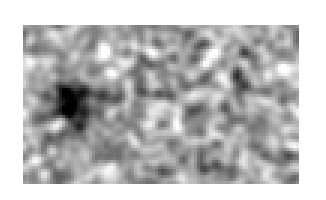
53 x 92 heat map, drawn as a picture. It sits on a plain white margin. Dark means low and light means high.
Grain: blotchy. Average level on the scale: 60%. Mirror symmetry: none. Dips: one, in the middle left. Ninth with the lowest average: middle left.
